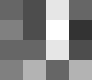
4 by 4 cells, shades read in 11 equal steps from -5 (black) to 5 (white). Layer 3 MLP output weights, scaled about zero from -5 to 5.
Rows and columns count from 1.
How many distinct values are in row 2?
4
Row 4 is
0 2 -1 2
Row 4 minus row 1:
1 4 -5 3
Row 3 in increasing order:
-2 -1 -1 4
